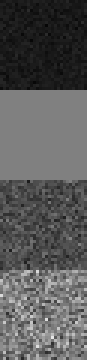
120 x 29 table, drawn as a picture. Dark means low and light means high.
It is made of 4 by 1 panels. Panel 1,1: very low, fine-grained, faint in contrast. Panel 2,1: middling, flat. Panel 3,1: low, fine-grained. Panel 4,1: middling, fine-grained, strong in contrast.
